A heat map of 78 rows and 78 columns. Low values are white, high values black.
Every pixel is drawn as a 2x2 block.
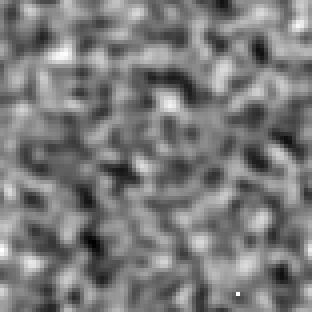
Lone odd cells: 1, lower than its neighbours. Histogram: bell-shaped. Grain: blotchy. Slope: none.
